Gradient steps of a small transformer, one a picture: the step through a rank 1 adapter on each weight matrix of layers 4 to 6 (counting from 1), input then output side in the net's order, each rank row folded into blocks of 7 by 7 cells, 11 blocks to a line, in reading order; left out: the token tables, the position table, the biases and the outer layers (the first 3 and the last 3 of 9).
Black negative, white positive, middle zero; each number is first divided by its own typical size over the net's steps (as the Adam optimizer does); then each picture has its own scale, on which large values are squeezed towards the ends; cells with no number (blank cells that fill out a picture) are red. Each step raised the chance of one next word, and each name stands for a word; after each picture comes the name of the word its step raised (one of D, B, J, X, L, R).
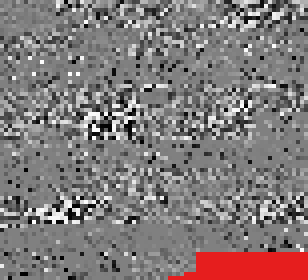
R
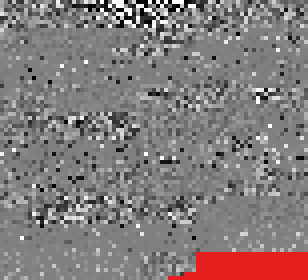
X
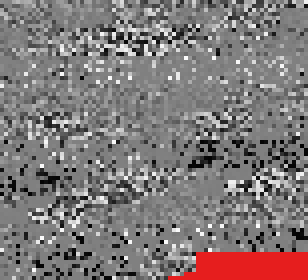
R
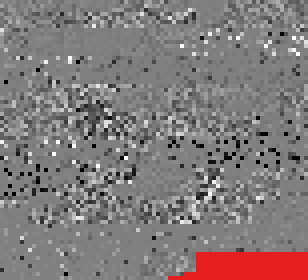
X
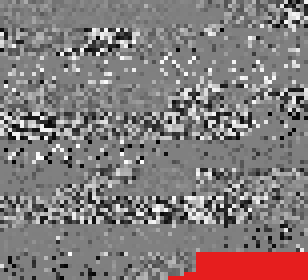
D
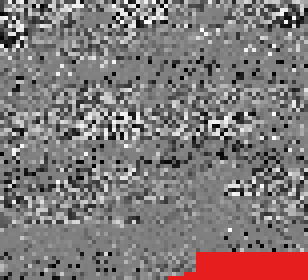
R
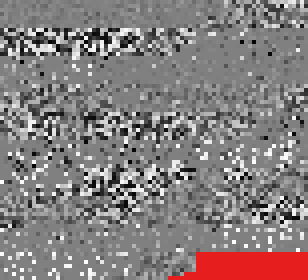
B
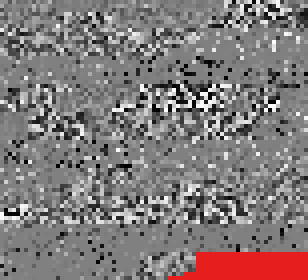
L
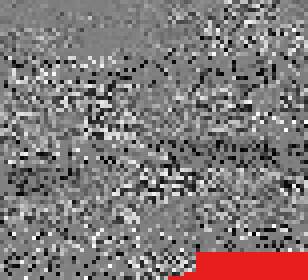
R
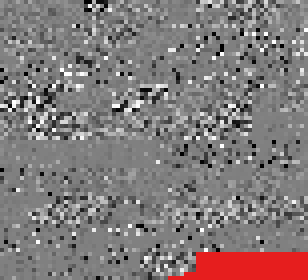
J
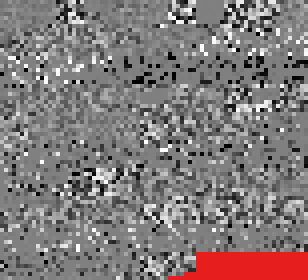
L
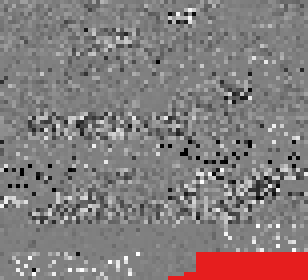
X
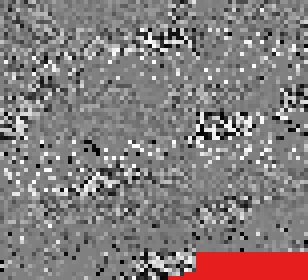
D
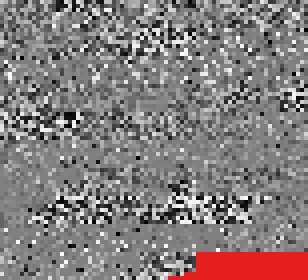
D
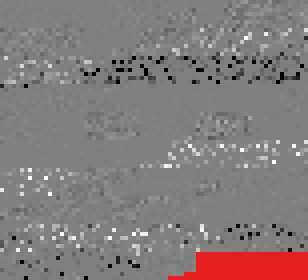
L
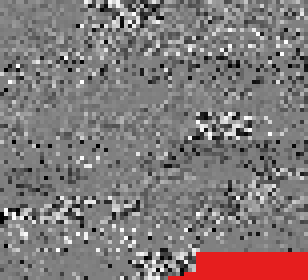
J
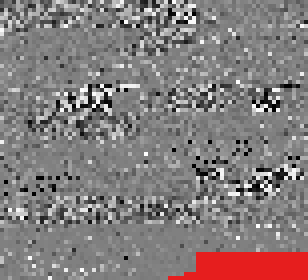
X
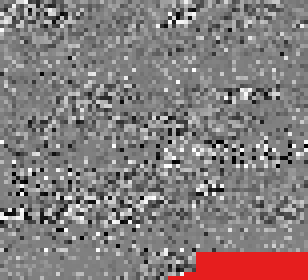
X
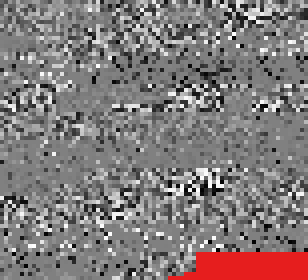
L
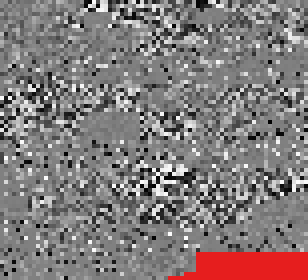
D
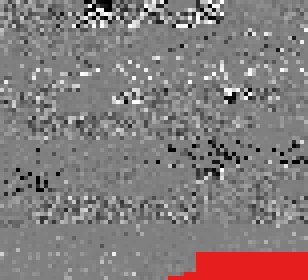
X
